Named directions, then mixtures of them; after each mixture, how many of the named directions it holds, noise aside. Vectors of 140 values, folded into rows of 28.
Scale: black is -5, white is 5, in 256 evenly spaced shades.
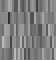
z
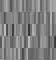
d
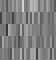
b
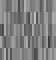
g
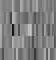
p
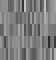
three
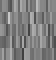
two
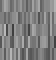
one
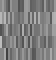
three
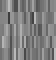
one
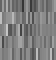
one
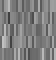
two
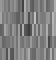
three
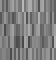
two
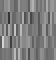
three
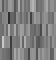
two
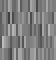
three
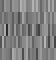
three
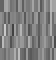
two
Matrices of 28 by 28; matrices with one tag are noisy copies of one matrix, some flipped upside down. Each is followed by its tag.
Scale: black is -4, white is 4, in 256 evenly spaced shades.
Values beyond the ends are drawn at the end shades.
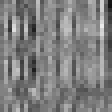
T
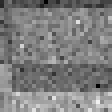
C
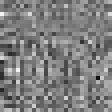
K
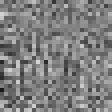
K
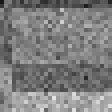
C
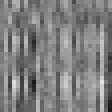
T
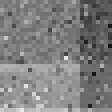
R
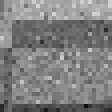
C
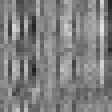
T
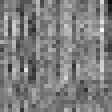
T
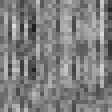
T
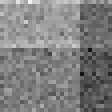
R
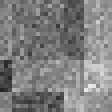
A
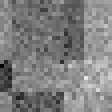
A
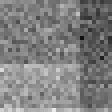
R
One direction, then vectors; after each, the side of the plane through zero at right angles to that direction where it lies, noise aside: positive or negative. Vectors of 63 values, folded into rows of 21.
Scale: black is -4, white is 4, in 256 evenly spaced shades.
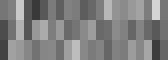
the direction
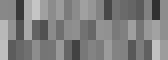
negative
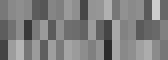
positive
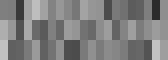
negative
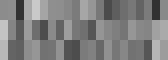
negative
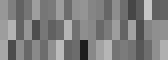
negative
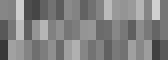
positive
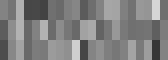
positive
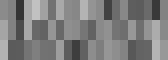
negative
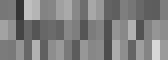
negative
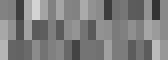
negative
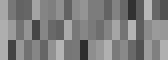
negative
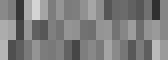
negative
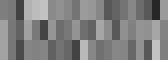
negative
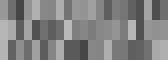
negative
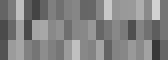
positive
